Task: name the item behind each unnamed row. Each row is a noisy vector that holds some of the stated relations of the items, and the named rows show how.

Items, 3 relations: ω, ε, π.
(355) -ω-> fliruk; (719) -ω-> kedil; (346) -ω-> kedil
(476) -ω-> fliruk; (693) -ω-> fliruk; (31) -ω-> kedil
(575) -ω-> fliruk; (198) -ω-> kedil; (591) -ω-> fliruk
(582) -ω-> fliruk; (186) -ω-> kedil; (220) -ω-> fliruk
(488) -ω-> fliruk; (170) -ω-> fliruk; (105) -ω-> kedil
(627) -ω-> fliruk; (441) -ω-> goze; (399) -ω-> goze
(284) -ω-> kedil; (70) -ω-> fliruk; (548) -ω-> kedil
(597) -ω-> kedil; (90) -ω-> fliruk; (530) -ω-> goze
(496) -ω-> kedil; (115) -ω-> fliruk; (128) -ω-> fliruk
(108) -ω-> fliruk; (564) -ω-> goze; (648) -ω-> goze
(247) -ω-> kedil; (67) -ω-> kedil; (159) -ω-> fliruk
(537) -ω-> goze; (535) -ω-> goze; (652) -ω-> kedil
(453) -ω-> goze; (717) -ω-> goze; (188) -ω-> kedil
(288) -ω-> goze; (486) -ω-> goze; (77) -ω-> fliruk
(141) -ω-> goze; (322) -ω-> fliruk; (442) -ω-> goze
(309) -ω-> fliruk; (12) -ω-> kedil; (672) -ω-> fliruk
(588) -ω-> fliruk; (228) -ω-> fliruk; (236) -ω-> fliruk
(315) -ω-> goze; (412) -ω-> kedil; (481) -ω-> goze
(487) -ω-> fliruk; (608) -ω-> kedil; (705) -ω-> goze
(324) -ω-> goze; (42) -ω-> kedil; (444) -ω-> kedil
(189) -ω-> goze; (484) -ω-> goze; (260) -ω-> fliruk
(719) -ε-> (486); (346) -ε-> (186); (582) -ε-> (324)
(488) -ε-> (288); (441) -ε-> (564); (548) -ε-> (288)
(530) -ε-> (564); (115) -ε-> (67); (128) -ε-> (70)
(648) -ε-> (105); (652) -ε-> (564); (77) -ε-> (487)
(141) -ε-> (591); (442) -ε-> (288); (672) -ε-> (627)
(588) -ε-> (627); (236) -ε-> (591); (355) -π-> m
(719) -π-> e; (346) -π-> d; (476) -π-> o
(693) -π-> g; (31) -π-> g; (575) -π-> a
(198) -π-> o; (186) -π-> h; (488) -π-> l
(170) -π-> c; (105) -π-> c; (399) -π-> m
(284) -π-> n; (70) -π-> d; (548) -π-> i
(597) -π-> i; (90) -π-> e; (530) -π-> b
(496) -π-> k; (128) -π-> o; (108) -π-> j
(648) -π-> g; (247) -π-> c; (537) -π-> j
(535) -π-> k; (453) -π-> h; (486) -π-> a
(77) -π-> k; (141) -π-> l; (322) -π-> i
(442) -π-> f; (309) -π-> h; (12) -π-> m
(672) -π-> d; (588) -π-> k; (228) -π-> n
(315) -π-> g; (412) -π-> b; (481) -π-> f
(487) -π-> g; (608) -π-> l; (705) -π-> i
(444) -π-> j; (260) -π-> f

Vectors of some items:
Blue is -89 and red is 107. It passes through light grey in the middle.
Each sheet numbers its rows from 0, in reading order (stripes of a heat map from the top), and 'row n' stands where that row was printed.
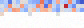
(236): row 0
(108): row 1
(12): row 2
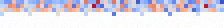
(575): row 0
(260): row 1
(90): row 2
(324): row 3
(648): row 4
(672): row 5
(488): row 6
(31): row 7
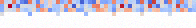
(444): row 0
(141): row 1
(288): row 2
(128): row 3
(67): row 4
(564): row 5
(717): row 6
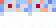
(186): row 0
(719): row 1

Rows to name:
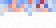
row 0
(693)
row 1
(537)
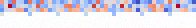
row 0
(652)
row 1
(315)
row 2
(309)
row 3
(582)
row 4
(548)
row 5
(588)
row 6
(198)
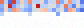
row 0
(441)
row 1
(346)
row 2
(442)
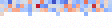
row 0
(591)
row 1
(608)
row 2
(476)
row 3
(453)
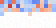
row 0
(486)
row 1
(115)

